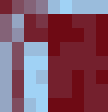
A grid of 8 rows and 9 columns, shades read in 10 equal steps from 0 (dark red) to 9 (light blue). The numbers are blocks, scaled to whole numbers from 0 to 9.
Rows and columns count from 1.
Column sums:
44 29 49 51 11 13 11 15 11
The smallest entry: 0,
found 15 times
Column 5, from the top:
8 0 0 0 1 1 1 0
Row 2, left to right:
4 7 1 2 0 0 1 1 0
